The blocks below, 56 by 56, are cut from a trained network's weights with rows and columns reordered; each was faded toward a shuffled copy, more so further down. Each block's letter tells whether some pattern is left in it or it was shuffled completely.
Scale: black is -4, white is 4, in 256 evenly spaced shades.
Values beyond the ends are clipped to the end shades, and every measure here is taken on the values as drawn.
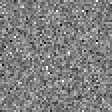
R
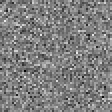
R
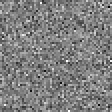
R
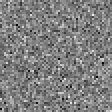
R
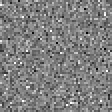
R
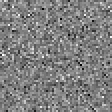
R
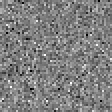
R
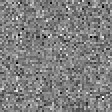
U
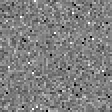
R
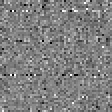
U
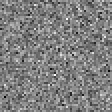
R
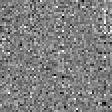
U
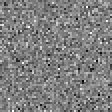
R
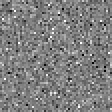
R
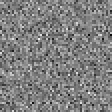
U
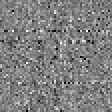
U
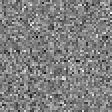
U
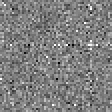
U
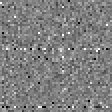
U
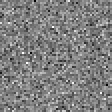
R
